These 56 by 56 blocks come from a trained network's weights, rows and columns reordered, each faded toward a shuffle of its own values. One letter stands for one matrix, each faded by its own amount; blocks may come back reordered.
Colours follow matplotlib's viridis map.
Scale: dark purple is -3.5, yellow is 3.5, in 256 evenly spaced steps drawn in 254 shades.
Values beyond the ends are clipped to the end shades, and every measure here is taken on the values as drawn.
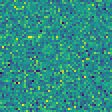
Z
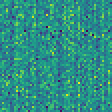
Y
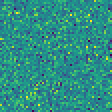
Z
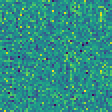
Z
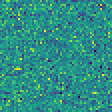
Z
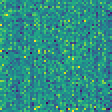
Y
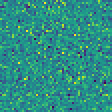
Z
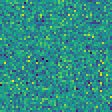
Z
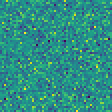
Z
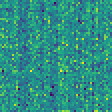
Y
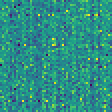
Y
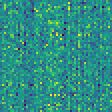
Y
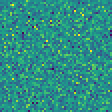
Z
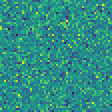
Z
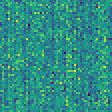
Y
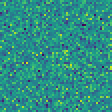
Z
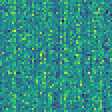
Y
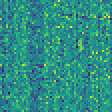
Y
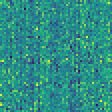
Y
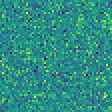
Z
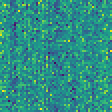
Y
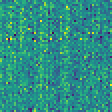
Y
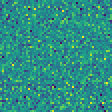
Z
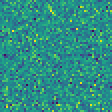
Z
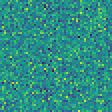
Z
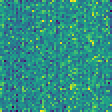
Y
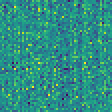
Y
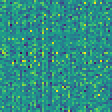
Y
